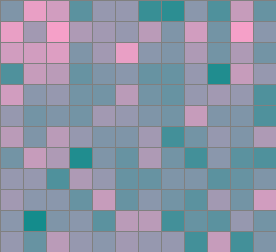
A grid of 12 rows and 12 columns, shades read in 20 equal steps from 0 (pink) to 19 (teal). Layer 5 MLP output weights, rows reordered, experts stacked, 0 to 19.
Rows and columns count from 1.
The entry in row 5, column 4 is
11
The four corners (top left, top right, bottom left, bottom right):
10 12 8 10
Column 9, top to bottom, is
9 3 6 8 8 4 11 15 10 13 12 15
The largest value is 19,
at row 11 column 2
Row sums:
115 67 79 116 107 114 105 129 123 107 129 109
